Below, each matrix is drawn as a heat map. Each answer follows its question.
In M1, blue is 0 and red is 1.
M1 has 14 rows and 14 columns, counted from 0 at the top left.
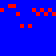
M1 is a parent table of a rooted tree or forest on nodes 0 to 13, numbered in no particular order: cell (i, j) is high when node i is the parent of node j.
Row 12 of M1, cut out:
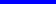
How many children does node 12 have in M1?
0
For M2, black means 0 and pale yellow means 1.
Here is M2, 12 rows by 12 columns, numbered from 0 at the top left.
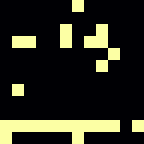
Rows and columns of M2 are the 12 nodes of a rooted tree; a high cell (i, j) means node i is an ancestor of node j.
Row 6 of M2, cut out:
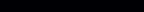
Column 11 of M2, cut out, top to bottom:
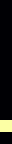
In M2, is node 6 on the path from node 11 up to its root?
no
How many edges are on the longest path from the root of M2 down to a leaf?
4
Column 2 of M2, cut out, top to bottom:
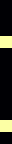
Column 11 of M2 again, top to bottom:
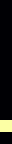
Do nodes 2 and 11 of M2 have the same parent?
no
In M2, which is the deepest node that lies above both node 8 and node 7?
3
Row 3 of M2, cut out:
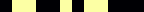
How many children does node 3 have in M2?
2
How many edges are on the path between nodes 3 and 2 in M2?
1
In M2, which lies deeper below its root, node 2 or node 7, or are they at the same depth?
the same depth
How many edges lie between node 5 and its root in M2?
3
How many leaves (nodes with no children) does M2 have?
4
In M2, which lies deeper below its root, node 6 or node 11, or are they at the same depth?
node 6
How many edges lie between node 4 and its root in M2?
1
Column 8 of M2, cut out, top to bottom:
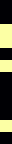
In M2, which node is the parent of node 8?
5
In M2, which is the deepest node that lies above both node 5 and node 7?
3
